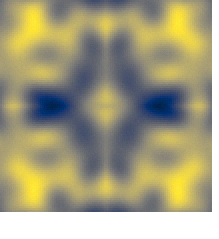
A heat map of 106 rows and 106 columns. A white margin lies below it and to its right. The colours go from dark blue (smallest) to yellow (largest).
Grain: smooth. Seam: none. Slope: none. Mirror symmetry: left to right and top to bottom. Stripes: none. Lone odd cells: none.
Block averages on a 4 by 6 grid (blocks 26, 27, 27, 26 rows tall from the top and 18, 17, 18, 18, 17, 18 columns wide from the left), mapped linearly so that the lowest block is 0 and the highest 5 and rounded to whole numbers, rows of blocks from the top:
542245 / 310013 / 310013 / 542245
